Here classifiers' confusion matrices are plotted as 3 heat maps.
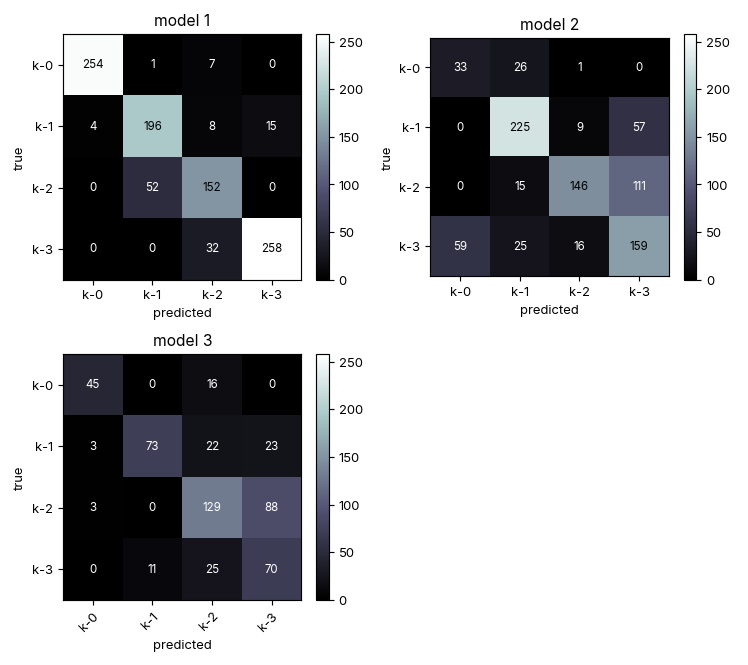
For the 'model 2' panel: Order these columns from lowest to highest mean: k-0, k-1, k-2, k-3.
k-0, k-2, k-1, k-3
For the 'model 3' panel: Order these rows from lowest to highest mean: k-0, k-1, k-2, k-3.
k-0, k-3, k-1, k-2
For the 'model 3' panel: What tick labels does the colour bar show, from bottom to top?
0, 50, 100, 150, 200, 250
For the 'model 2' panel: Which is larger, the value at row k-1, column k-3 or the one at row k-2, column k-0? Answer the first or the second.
the first
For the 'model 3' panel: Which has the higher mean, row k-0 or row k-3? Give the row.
k-3
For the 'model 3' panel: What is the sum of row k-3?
106
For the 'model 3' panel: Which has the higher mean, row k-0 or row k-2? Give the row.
k-2
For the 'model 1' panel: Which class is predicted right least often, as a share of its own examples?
k-2
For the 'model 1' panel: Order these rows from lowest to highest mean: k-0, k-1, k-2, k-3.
k-2, k-1, k-0, k-3
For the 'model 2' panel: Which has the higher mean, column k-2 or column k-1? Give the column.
k-1
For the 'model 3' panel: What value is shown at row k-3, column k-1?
11
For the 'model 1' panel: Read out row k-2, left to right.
0 52 152 0
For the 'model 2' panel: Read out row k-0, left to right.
33 26 1 0
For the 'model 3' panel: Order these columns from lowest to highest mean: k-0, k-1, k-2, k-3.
k-0, k-1, k-3, k-2
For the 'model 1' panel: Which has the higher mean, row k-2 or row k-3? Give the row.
k-3
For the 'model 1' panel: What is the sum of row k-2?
204
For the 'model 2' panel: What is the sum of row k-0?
60
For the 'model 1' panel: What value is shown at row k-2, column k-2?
152
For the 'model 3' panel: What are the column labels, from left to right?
k-0, k-1, k-2, k-3
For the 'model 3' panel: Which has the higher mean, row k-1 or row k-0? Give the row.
k-1
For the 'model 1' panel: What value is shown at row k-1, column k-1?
196
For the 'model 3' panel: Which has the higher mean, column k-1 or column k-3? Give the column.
k-3
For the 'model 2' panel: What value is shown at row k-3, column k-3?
159
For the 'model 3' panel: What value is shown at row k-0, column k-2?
16
